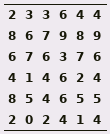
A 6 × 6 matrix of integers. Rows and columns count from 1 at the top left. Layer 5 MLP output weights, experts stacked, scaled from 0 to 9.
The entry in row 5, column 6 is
5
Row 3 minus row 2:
-2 1 -1 -6 -1 -3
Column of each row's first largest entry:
4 4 2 4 1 4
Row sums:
22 47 35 21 33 13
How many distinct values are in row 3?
3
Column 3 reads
3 7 6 4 4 2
